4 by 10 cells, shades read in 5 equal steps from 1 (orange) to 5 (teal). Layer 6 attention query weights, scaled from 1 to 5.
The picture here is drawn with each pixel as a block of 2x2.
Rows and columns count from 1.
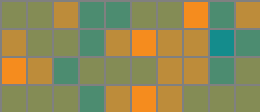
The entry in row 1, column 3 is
2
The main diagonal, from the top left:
3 3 4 4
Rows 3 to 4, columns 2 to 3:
2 4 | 3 3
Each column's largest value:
3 3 4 4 4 3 3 3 5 4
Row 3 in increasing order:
1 2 2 2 3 3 3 3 4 4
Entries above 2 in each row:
7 5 6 7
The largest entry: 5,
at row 2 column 9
